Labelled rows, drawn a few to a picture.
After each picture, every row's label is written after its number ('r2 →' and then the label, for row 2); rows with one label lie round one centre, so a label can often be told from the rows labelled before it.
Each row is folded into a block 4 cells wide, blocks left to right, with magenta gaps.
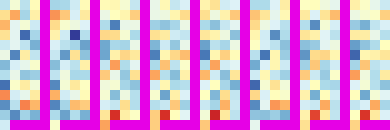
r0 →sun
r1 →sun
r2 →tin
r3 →tin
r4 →tin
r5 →sun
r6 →tin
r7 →tin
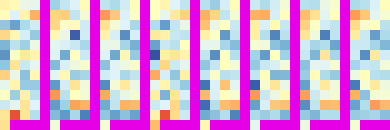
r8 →tin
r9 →sun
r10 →sun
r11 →tin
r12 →sun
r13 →sun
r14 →sun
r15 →sun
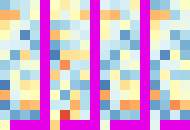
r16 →sun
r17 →tin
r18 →sun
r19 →sun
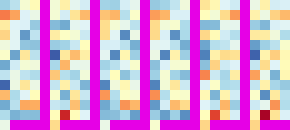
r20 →sun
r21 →tin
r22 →sun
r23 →sun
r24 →tin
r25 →tin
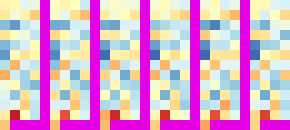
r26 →tin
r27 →tin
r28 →tin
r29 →tin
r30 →tin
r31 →tin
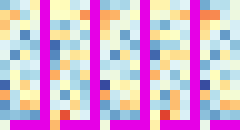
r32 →sun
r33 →tin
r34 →sun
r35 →tin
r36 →sun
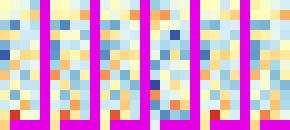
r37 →tin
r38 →tin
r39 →tin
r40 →sun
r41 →tin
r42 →tin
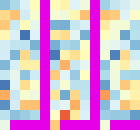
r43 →sun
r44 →tin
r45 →sun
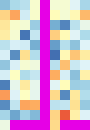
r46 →sun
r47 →tin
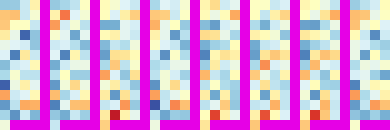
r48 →sun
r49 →sun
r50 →tin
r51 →sun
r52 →tin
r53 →tin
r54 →tin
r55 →sun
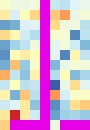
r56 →tin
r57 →sun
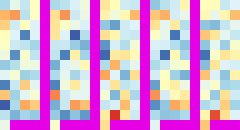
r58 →sun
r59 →sun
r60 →tin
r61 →sun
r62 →tin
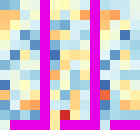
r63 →sun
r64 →tin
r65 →sun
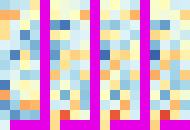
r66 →sun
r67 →tin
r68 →tin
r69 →tin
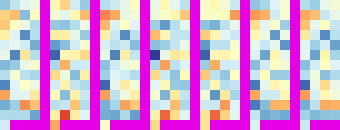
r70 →sun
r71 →tin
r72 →sun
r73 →tin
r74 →tin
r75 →sun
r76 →sun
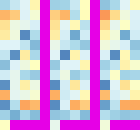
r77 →sun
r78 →sun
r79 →sun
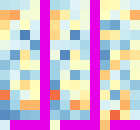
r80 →sun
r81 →sun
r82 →tin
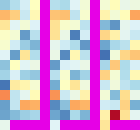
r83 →sun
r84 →sun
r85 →tin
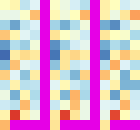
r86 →tin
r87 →tin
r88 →tin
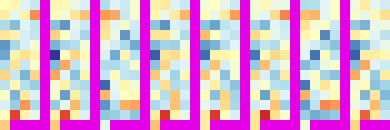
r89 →tin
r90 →tin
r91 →sun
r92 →tin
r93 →tin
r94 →tin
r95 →sun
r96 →tin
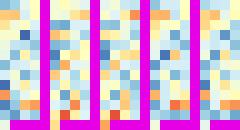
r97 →sun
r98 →tin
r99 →tin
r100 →sun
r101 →sun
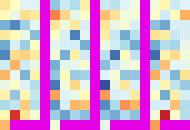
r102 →tin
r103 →sun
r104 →sun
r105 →tin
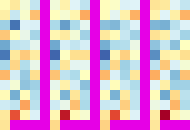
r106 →tin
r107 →tin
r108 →tin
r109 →tin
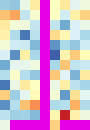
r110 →sun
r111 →tin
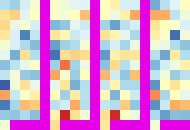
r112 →sun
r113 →tin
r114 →tin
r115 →sun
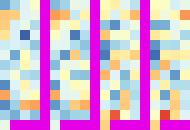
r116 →sun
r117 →sun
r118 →tin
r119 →tin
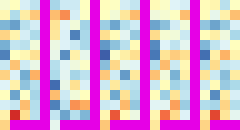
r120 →tin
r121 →sun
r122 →tin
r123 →tin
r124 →tin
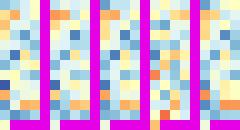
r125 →sun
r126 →sun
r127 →sun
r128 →tin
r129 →sun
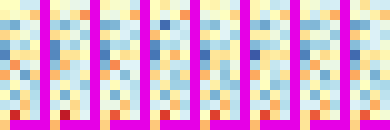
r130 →tin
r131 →tin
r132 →tin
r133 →tin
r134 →tin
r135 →tin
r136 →tin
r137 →tin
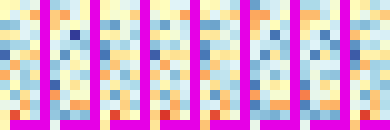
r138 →tin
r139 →sun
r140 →tin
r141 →tin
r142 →tin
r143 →sun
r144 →sun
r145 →tin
